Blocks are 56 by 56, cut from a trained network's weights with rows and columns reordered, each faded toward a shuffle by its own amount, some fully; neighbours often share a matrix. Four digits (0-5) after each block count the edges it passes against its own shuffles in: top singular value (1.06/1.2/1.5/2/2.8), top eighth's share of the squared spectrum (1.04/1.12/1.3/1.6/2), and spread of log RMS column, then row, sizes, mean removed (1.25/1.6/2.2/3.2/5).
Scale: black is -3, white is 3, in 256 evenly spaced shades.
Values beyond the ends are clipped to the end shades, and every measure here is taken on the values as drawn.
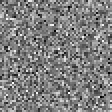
2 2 0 0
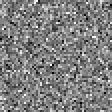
1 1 0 0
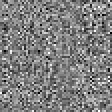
3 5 3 1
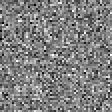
3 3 1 0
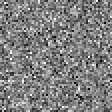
0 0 0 0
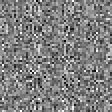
3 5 3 1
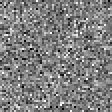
0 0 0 0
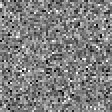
2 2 0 1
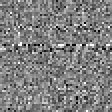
3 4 1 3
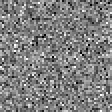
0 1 0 0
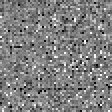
1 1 1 1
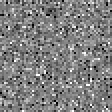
2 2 0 2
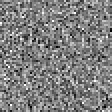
1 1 0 0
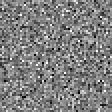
0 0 0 0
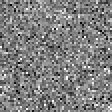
0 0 0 0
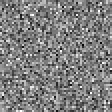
0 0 0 0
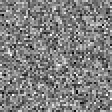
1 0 0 0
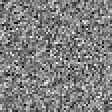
0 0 0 0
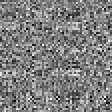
3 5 2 2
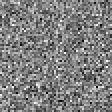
2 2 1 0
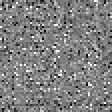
1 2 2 0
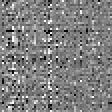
3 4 4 1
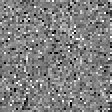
2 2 1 0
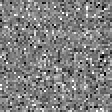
1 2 1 0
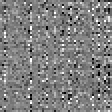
3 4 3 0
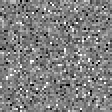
1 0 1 0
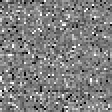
1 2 1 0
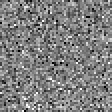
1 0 0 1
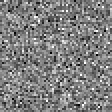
1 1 0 0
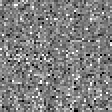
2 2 0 1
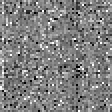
2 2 1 1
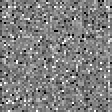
1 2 0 1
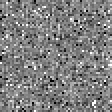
1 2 0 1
